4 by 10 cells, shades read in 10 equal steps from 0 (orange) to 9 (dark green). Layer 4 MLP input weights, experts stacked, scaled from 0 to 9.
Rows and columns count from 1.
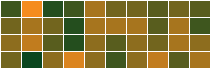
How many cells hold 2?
2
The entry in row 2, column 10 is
7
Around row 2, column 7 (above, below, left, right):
5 4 3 6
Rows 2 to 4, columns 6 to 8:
3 3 6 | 6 4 5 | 7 4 2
